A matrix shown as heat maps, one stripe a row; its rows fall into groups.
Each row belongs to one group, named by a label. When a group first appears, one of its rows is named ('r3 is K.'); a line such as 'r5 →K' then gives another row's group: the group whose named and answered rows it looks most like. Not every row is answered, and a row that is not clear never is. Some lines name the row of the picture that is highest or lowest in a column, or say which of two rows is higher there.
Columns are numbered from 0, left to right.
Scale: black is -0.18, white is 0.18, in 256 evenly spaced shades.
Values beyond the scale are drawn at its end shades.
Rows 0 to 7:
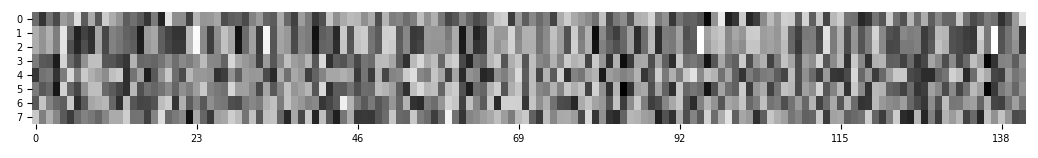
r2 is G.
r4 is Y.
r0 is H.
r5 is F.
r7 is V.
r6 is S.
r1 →G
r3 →F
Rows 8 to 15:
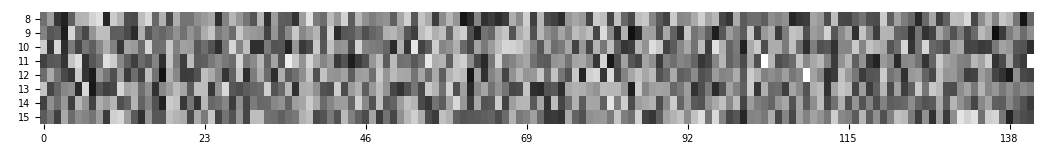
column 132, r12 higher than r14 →No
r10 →V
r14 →S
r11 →F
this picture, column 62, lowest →9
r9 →F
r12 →S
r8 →Y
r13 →H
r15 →Y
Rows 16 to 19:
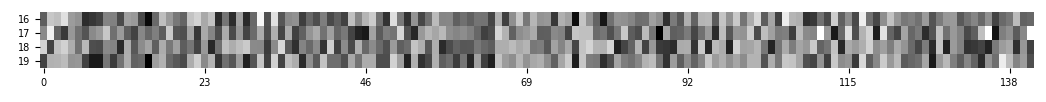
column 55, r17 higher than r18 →Yes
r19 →G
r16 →G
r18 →V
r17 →F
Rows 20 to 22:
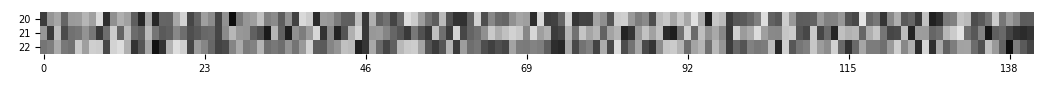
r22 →Y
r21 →V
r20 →Y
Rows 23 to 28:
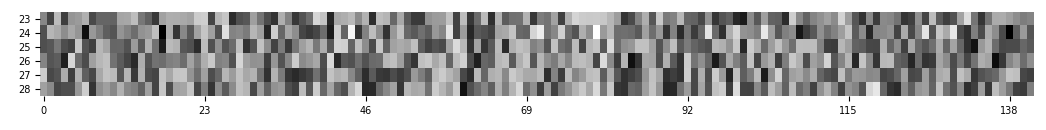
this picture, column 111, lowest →27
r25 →S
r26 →F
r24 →G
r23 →H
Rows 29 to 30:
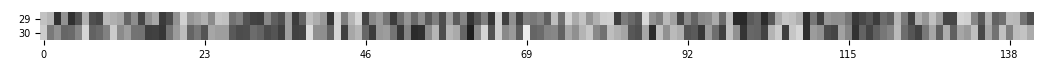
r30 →H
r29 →H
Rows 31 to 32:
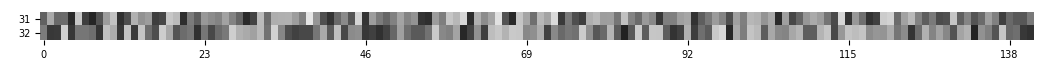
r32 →V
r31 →S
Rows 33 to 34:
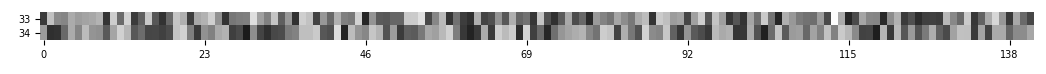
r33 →Y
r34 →H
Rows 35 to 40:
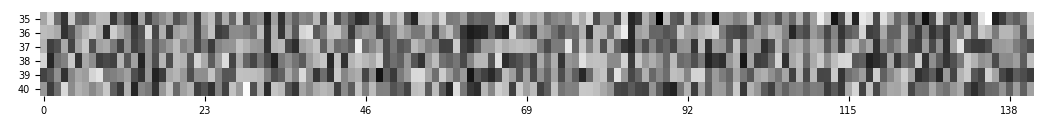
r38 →H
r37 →V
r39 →Y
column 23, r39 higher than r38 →No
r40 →V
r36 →Y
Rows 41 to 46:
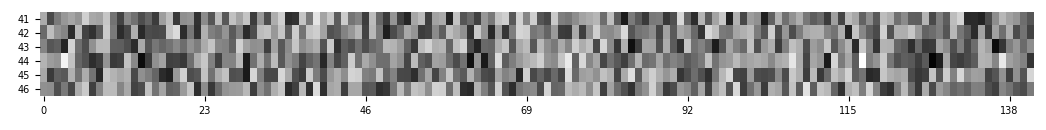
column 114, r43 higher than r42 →No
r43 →F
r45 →H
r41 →V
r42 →S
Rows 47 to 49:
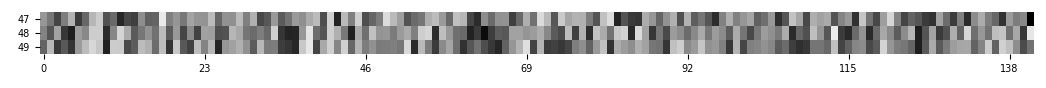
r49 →Y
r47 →F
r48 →Y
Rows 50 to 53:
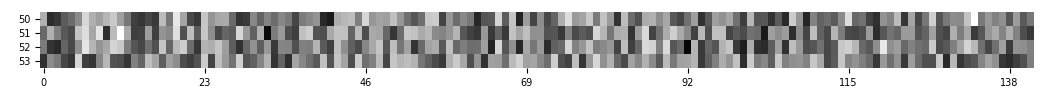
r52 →H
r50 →H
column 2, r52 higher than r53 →No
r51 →Y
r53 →S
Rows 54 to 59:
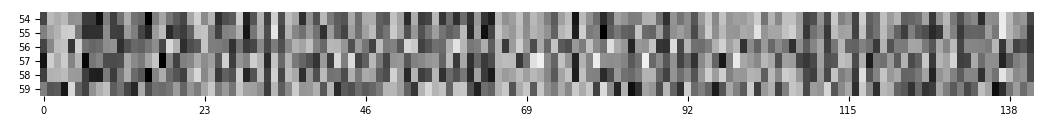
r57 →G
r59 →F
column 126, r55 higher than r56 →No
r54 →G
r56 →S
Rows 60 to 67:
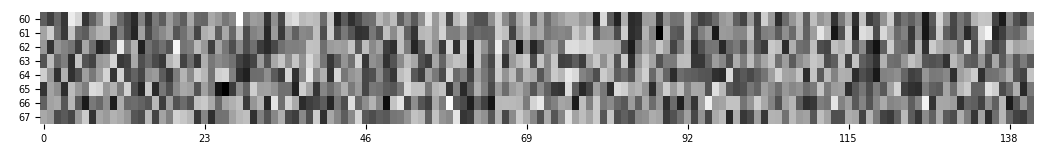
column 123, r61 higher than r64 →Yes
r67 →V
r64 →H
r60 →F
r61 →F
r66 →G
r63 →S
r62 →H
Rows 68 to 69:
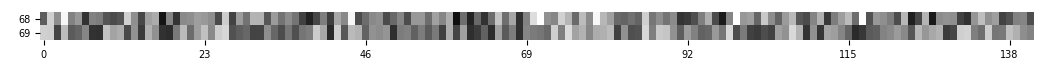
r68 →G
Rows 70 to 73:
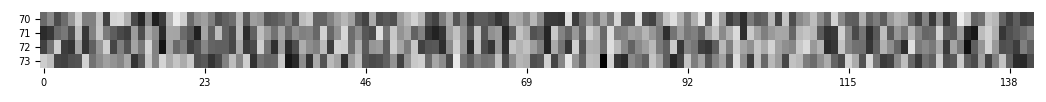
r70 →Y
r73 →V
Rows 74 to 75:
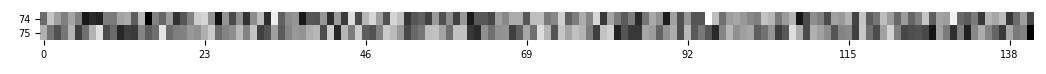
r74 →G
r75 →F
